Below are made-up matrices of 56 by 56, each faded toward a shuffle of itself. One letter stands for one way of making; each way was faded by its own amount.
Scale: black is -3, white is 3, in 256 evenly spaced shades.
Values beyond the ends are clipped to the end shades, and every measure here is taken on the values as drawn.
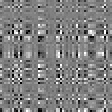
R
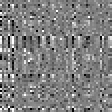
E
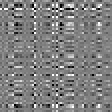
R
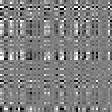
R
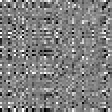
E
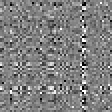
E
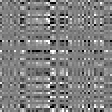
R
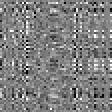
E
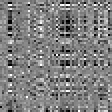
E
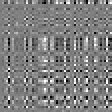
R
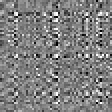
E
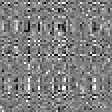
E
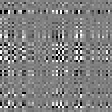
R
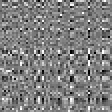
E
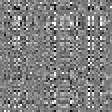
E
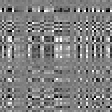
R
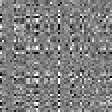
E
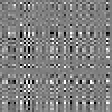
R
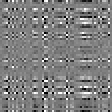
R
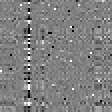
E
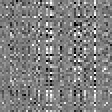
E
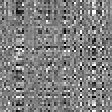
E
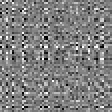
E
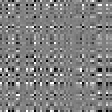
R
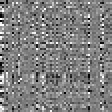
E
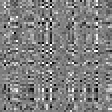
E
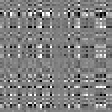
R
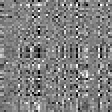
E
